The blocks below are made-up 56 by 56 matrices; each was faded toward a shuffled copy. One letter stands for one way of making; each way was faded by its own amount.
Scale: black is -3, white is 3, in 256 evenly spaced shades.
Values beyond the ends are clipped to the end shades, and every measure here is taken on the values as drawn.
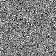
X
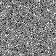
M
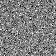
X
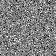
X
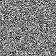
X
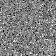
M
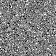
M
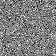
M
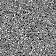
M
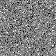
M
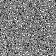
M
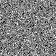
X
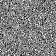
M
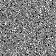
M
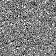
X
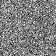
X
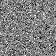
X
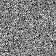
X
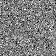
X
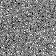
M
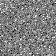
M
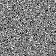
X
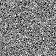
X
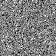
X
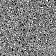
M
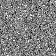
X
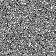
M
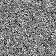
X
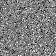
M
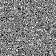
X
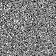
X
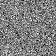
X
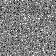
M
